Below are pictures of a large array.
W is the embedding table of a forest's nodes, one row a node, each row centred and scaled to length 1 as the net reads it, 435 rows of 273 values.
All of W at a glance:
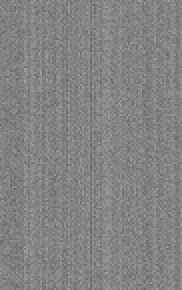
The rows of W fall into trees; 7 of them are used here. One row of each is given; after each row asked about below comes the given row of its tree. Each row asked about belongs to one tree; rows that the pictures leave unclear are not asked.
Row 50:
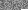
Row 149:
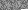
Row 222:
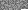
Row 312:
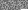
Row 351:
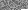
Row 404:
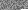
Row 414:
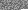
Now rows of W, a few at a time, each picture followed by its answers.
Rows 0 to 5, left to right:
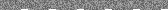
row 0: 351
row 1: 404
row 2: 351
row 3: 312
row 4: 149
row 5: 50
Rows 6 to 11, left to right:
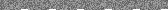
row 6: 50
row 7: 414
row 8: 222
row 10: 404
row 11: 312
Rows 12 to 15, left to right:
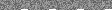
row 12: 222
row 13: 149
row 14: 404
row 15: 149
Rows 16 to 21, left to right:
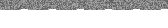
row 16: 414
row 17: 404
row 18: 404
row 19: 222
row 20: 414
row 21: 312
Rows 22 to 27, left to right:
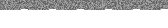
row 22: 222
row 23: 351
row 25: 50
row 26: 414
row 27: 404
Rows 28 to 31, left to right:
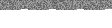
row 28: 149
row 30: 312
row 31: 312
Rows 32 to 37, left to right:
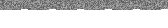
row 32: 50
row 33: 312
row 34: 222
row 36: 149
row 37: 404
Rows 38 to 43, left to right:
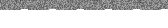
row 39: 312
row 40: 404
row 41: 351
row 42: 222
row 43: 414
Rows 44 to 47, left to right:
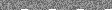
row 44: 149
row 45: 351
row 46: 404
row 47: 351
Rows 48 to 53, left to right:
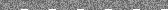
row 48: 312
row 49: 351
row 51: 414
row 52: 351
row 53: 222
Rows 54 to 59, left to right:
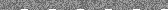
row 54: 404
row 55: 149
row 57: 50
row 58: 50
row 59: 222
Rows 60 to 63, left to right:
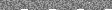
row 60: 414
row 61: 312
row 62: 351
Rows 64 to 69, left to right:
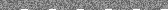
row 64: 149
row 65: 414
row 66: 404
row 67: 312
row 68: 351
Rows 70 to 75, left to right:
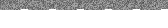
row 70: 351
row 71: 351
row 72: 404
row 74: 404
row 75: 50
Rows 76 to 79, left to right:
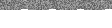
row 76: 414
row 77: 312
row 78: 222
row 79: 312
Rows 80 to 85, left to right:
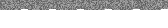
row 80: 222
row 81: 222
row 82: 222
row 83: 312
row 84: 312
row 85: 404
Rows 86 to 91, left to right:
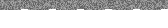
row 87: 404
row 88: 50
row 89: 312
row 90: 351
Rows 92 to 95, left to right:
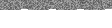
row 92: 312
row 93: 404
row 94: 312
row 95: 351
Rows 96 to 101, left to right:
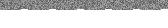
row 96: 414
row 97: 222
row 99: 50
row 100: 50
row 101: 351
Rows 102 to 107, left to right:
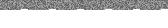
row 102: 312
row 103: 351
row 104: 312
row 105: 312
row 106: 404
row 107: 312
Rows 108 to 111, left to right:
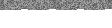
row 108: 50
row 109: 312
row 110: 404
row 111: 312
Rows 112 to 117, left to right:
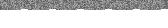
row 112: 312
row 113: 222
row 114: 149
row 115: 351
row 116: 351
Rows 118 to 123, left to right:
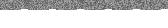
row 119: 222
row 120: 312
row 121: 414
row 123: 414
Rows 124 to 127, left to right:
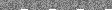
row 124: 312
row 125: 312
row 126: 404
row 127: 50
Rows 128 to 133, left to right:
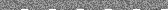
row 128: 351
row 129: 222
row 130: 312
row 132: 351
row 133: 50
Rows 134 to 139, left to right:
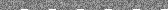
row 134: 312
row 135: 351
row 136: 149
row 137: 404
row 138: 404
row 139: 404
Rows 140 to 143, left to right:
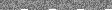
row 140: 351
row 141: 312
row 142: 351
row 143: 404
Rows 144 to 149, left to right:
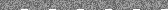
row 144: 312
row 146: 351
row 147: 149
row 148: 50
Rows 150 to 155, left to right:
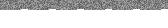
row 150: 351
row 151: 404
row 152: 50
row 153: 351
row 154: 222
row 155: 222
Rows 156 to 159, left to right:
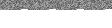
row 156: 404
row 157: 149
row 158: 404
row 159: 149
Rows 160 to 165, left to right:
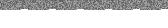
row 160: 404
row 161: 312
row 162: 312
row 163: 351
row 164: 414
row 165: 149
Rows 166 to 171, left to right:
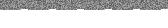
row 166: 351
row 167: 351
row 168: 222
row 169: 351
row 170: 50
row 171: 351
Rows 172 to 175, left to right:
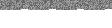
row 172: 404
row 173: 404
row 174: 312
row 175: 222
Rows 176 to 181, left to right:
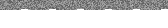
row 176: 149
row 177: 351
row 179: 149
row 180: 351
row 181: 50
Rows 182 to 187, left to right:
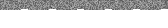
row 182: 351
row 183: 404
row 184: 50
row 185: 312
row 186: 149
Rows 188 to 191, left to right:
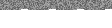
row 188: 149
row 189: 404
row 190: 312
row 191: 50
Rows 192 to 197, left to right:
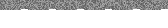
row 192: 222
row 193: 312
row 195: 50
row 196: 312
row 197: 50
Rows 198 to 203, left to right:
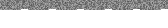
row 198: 404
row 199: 404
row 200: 414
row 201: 404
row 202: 222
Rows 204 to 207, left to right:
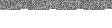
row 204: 404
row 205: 50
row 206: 312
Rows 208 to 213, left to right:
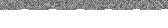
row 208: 312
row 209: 404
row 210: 414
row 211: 404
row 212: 404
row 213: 149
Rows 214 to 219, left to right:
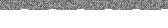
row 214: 312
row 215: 222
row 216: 351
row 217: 312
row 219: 50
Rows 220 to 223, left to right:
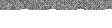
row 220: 149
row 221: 404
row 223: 149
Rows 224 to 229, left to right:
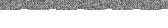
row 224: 50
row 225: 351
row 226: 222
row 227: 351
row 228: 222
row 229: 414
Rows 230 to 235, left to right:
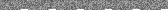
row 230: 312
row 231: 404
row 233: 312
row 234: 312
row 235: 50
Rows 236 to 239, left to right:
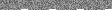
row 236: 351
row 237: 414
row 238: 351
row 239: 149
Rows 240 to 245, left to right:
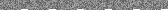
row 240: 351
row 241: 149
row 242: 50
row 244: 50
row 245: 50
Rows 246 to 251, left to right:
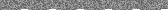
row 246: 351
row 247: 351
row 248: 414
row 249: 351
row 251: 50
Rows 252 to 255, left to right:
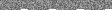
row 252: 312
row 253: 312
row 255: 414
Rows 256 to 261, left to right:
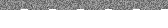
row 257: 222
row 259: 222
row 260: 312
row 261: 50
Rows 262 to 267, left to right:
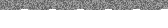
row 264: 312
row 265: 312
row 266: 149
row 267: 404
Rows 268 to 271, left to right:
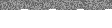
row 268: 312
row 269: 404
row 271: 222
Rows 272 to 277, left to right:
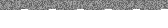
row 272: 149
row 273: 404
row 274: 312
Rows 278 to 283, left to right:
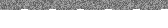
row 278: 404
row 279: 404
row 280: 222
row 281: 351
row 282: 404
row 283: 312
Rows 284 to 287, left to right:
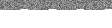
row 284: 404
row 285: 404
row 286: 222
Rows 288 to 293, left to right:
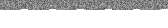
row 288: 351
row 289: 222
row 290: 404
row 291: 404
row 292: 222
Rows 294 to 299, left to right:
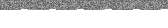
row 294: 312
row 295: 351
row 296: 149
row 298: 50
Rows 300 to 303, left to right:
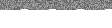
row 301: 149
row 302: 149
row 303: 222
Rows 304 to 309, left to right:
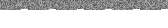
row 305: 312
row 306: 149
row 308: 404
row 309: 50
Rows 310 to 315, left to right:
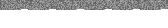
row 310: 222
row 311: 50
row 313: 414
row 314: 312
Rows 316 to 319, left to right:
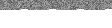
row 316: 149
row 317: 149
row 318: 404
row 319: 222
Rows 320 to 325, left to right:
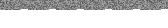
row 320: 414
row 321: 312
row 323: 149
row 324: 414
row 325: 149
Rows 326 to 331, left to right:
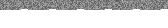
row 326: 149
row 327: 404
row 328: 404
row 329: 404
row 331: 404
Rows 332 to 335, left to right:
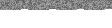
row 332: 404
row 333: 50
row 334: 351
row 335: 312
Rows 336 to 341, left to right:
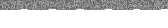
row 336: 312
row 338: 351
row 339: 351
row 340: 222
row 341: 149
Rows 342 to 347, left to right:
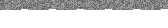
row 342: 50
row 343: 404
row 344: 312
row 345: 351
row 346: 50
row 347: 404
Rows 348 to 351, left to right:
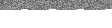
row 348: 50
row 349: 312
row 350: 351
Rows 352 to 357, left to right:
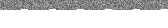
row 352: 404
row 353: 149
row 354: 312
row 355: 312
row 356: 414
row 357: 312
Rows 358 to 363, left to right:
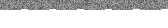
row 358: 404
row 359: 149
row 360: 351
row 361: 50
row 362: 312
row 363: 351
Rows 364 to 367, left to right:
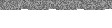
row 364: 50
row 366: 312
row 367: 149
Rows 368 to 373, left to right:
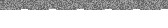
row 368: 50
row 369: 312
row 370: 404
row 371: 312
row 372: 312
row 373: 50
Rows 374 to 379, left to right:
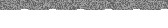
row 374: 222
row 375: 404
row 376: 404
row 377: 312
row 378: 50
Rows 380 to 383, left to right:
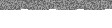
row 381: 351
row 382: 414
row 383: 312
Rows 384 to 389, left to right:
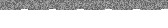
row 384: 404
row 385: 149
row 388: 404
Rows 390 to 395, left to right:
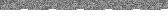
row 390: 351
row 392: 404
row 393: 149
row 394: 414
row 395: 404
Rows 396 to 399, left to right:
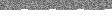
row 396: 222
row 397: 351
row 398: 351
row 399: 404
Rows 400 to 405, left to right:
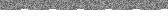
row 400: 404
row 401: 404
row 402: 404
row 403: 149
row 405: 351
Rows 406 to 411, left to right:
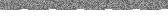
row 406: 414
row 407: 312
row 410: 351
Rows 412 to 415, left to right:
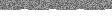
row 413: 50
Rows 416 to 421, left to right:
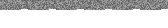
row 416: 312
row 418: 312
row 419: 351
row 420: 404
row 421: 50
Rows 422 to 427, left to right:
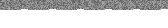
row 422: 414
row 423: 351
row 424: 404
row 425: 149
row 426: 149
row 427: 312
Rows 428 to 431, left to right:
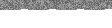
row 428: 312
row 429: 312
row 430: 351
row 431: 404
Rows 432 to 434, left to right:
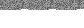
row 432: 404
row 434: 404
